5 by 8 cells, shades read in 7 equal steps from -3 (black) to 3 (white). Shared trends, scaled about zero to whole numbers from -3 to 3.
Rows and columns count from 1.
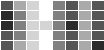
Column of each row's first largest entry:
4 4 3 4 4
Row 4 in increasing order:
-1 -1 -1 0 0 1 2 3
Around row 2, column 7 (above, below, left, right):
1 1 -1 -1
